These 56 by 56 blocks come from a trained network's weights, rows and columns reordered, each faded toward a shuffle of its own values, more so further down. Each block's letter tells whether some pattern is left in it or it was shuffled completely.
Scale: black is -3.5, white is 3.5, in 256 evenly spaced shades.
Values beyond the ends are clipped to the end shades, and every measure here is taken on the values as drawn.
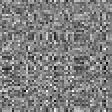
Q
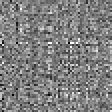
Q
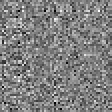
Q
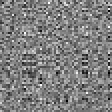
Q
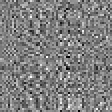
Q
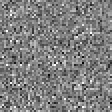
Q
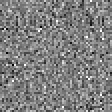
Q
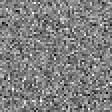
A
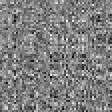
Q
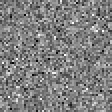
A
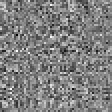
Q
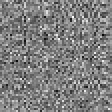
Q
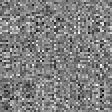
Q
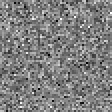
A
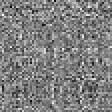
Q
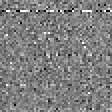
Q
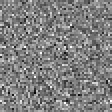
Q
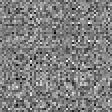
Q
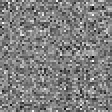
Q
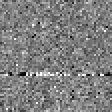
Q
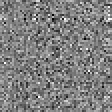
Q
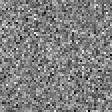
A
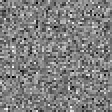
Q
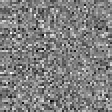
Q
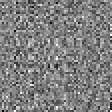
Q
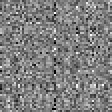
Q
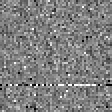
Q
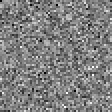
A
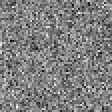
A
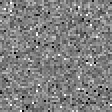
A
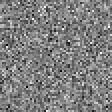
A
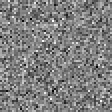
A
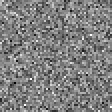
A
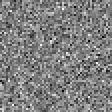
A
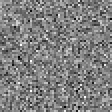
Q
